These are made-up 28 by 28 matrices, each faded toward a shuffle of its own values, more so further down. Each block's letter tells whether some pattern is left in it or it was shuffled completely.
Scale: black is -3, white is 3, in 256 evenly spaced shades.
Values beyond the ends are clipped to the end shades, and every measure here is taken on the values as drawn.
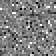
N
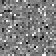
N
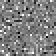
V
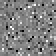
V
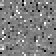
N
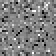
V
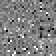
V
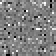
V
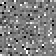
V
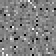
V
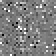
V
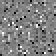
V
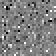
V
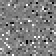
N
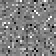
V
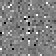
V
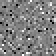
V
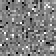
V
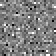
N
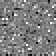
N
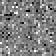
N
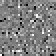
V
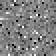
N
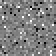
N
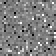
N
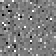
N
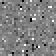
N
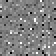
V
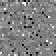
V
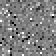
N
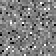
N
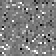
N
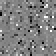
V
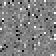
N
